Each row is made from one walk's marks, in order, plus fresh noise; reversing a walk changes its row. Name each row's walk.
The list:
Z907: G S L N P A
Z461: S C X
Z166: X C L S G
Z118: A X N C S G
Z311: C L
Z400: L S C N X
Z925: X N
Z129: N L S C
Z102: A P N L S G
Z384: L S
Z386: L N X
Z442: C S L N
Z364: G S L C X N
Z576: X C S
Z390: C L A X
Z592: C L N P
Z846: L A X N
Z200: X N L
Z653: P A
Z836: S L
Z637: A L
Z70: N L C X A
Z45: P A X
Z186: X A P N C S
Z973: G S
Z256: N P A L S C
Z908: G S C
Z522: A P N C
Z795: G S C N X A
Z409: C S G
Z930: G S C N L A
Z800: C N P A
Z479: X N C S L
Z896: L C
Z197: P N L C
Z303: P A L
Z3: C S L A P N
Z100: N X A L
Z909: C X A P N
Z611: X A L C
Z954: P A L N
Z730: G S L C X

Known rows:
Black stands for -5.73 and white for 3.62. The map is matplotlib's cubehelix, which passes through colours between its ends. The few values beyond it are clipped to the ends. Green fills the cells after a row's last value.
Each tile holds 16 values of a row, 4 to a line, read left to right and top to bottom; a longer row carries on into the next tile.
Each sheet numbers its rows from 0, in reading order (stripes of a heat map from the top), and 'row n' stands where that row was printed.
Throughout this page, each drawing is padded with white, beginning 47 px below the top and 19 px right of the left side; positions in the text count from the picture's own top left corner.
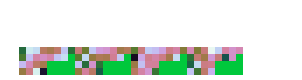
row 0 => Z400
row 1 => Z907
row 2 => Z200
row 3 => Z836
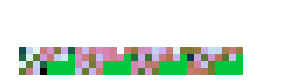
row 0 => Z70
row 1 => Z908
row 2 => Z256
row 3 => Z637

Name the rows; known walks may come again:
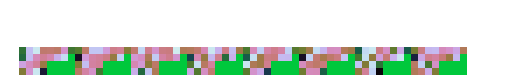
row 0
Z386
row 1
Z200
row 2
Z576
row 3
Z479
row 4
Z522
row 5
Z954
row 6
Z390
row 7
Z442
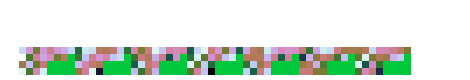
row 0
Z973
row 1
Z400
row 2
Z836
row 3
Z70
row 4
Z384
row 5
Z303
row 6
Z800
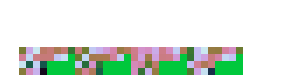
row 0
Z45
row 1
Z907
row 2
Z186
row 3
Z925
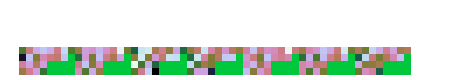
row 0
Z197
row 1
Z129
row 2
Z795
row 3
Z909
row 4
Z908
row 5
Z256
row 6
Z3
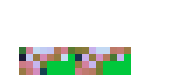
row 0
Z100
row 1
Z637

